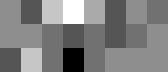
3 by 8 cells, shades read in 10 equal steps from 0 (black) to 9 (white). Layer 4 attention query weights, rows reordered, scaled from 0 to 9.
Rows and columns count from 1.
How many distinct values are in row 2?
3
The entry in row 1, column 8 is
4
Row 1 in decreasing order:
9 7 6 5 5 4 3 3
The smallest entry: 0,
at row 3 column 4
